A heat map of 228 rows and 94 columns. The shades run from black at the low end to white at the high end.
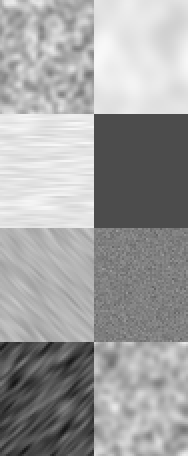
It is made of 4 by 2 panels. Panel 1,1: high, blotchy. Panel 1,2: very high, smooth, faint in contrast. Panel 2,1: very high, streaked across, faint in contrast. Panel 2,2: low, flat. Panel 3,1: high, slanting down to the right, faint in contrast. Panel 3,2: middling, fine-grained, faint in contrast. Panel 4,1: low, slanting up to the right. Panel 4,2: high, blotchy.
